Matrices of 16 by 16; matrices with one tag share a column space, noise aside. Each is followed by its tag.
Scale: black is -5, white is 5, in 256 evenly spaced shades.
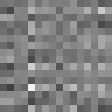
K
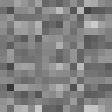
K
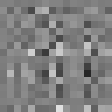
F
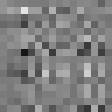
F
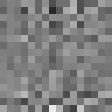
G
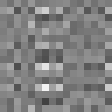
K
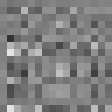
F
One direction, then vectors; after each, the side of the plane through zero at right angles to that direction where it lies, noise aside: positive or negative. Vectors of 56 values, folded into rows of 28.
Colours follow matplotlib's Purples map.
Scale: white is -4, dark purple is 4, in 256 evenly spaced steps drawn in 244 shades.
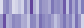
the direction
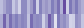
positive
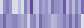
positive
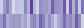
positive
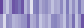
negative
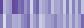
negative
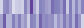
positive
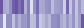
negative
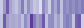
positive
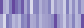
negative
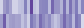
positive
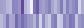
negative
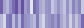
negative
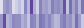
positive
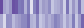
negative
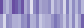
negative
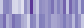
positive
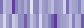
negative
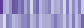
negative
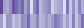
negative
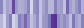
negative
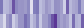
negative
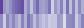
negative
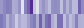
positive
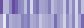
negative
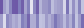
negative
